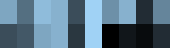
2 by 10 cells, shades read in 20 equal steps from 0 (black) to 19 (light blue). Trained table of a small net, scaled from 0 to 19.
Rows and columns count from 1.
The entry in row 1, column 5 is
7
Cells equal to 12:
1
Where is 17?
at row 1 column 3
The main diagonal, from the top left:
15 8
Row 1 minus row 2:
8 2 2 0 2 0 13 14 3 8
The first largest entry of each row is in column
6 6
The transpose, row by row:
15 7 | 10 8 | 17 15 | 16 16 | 7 5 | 19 19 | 13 0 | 16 2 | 4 1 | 12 4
